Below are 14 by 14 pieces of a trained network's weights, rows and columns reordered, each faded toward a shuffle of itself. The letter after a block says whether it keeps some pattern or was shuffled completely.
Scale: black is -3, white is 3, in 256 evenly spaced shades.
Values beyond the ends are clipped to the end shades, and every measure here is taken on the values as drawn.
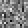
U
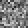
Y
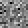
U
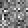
U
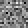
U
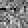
U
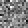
Y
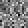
U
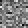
U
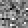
U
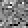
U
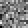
U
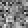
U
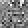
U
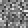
Y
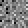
Y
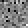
Y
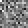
Y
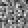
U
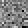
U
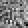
U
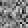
U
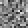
U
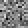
Y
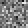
Y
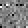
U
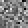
U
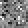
Y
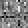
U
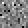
Y
